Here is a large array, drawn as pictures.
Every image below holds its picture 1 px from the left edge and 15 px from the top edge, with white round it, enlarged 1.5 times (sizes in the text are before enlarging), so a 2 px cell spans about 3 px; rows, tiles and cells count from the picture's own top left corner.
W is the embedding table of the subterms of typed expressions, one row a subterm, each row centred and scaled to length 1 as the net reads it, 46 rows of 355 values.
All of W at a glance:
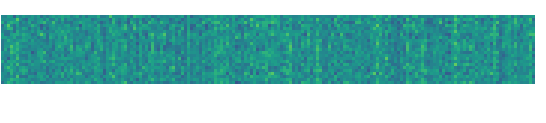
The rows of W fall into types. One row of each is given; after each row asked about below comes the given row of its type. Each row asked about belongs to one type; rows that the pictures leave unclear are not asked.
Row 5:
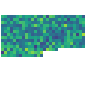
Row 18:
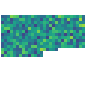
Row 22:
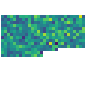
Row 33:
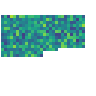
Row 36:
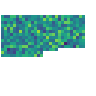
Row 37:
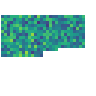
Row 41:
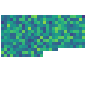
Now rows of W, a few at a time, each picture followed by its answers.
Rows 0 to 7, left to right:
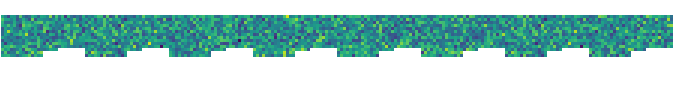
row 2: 33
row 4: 5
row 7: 18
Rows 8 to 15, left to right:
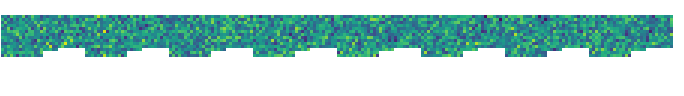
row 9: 36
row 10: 41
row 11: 36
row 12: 5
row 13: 37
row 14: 18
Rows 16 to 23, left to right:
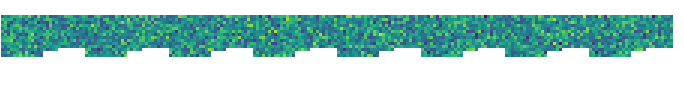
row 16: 37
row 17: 36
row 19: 33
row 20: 33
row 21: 33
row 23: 33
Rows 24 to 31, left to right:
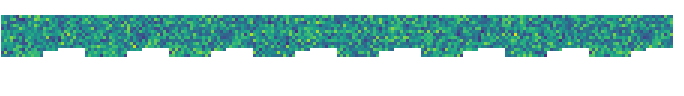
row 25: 5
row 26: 5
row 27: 41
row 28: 41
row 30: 37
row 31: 5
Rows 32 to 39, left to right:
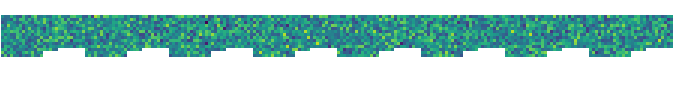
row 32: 41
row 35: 37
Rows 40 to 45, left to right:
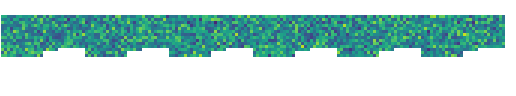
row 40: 5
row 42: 37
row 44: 36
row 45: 33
